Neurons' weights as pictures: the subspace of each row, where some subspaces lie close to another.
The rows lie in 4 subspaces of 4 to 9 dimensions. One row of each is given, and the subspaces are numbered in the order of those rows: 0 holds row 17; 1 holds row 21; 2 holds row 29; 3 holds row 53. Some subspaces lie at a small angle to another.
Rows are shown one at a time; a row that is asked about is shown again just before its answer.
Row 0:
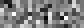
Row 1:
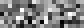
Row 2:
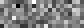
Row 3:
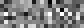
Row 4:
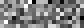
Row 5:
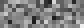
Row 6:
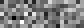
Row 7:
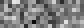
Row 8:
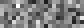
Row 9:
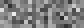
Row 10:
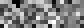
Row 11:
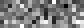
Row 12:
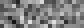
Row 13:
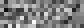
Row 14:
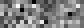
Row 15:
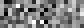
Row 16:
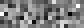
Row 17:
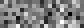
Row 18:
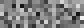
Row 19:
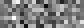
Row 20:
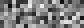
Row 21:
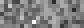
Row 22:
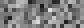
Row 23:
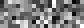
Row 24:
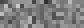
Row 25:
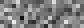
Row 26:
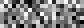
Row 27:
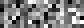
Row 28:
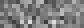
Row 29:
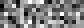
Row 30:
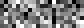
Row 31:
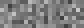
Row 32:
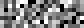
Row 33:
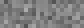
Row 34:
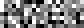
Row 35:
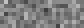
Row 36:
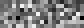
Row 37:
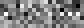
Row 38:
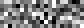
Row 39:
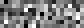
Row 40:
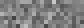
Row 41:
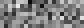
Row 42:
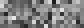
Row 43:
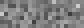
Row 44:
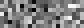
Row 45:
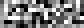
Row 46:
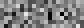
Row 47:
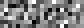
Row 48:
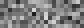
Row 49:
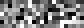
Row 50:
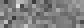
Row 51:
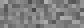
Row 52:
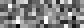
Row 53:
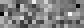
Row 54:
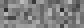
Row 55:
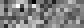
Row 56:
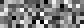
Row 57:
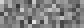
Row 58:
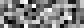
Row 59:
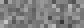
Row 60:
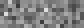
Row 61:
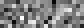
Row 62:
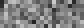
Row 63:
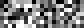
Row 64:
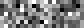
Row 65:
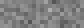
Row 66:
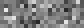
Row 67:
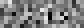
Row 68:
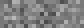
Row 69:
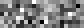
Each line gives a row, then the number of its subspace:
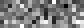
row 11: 1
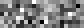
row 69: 3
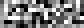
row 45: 1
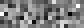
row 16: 3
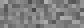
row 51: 1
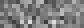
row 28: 2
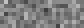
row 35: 1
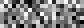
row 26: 1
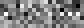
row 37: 3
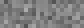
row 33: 0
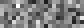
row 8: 2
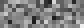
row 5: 1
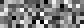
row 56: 1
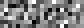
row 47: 3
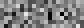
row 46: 0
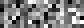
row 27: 2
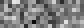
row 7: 1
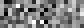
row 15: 1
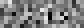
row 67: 0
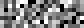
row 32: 3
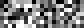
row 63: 2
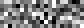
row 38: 2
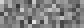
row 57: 2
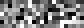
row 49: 3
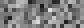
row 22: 0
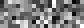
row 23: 1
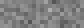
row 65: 0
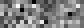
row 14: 3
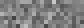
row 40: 0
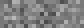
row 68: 1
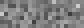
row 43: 3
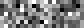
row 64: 3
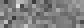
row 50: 0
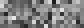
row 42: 2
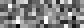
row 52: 0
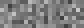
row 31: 0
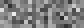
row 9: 0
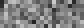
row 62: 1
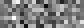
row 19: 1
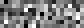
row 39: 0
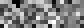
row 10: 1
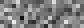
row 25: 2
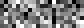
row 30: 1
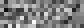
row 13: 2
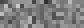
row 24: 1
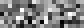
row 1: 3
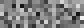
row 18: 3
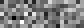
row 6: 1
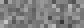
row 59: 0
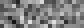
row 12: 2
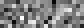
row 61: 2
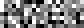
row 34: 2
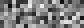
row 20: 0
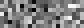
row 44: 1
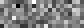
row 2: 1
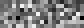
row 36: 3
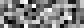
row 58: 1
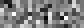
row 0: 0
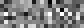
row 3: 0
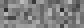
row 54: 3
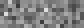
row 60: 1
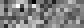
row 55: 3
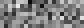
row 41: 0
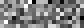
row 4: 0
